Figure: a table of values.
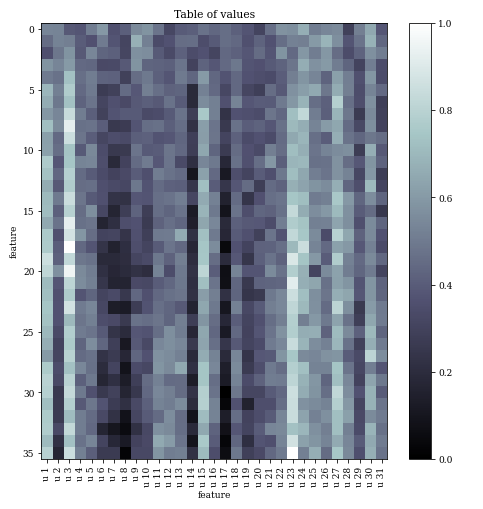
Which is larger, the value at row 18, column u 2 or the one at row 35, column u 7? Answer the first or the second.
the first
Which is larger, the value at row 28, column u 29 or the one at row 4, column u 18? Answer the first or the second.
the second
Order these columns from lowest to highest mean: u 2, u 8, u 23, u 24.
u 8, u 2, u 24, u 23
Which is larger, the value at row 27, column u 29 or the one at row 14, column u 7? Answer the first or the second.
the first
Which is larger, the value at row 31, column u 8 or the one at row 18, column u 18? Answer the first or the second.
the second
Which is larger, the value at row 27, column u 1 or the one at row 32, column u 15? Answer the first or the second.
the second
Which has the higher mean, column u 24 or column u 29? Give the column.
u 24
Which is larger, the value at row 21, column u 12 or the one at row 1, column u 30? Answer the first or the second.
the second
